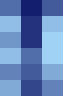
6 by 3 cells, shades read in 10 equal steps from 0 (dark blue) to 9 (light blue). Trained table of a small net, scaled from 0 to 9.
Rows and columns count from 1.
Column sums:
38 11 41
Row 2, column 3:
8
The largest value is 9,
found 2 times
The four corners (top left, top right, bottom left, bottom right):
4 3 7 5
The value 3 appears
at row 1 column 3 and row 5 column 2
